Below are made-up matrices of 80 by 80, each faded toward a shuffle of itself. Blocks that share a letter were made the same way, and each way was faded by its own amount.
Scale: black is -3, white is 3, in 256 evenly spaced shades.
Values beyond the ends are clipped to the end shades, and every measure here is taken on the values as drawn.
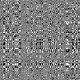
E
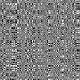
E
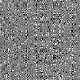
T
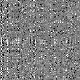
T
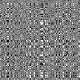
E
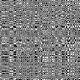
E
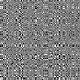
E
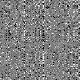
T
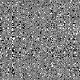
T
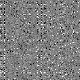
T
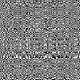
E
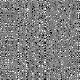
T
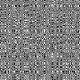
E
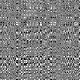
E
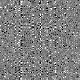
T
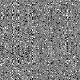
T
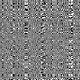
E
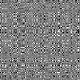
E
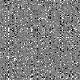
T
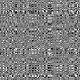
E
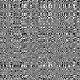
E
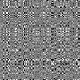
E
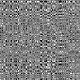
E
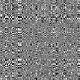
E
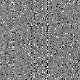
T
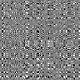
E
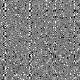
T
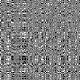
E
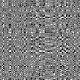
E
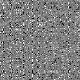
T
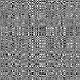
E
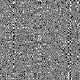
T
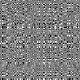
E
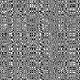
E
